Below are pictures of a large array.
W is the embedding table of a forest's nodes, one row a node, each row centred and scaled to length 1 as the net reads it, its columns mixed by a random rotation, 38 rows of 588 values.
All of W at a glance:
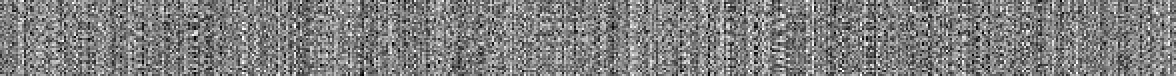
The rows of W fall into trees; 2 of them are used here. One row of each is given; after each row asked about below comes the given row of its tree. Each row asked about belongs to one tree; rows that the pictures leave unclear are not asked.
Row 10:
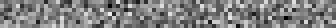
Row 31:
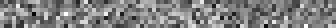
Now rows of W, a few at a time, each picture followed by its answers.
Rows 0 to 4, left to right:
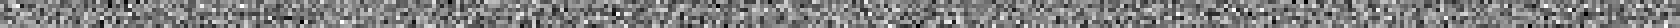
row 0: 10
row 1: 10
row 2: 31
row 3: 10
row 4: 10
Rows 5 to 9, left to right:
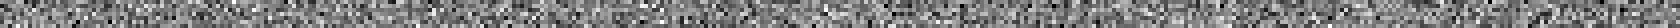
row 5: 10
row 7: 31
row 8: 31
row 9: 10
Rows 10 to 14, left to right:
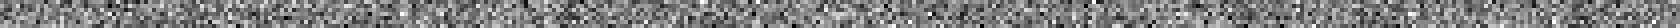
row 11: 31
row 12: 31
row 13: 31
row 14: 31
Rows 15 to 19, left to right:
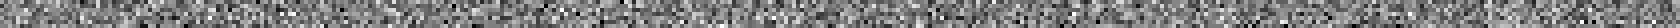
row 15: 10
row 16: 10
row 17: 10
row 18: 31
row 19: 31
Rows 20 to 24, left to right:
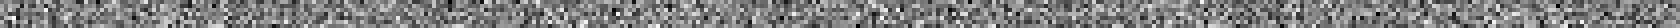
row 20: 31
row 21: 10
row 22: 10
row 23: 31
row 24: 31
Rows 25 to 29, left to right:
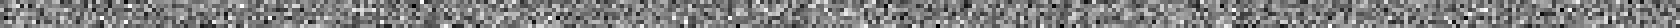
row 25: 10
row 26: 31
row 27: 31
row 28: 31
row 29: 10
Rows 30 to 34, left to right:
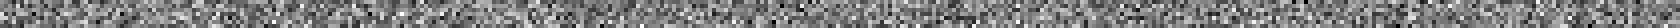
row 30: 31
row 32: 10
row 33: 10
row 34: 31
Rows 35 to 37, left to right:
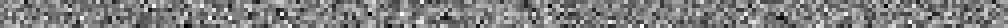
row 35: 10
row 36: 31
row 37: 31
